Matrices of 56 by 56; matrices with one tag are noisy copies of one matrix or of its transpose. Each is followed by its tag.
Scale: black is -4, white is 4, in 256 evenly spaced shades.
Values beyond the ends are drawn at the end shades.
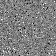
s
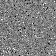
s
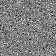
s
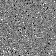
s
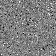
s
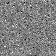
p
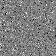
p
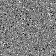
s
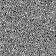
p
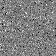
p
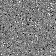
s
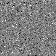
p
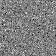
p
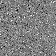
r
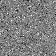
r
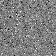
r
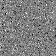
p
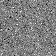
r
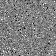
s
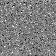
p
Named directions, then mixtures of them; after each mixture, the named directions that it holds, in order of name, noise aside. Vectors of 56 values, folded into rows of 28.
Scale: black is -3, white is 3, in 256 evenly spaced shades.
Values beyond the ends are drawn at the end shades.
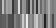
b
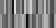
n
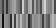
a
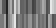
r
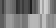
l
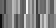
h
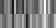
l, n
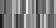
h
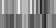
b, l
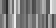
r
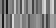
a, r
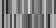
a, b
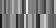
a, h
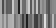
b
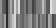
r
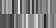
b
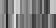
l, r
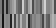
a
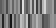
a, b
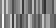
a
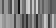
b, r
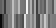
h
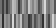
a, b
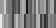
h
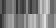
h, l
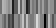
b, h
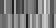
l, n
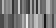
b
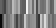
h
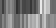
l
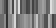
b, r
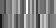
h
